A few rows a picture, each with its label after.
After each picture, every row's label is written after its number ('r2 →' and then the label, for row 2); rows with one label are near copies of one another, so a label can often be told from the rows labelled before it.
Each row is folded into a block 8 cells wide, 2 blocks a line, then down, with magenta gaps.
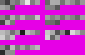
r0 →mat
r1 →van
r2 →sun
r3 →van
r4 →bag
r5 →bag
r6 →sun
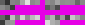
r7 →mat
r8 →van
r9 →sun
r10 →bag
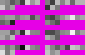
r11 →bag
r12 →sun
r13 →van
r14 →mat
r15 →bag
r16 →mat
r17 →bag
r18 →bag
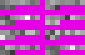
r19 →van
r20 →van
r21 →mat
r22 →bag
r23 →bag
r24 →sun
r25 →van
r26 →mat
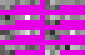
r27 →van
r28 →van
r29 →mat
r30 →van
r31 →mat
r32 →mat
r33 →van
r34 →bag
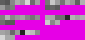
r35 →mat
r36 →van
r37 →van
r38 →bag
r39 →bag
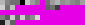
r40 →bag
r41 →van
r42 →sun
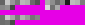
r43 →van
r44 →bag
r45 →van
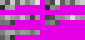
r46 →sun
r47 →sun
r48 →van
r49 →mat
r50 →van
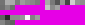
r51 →van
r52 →bag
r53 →mat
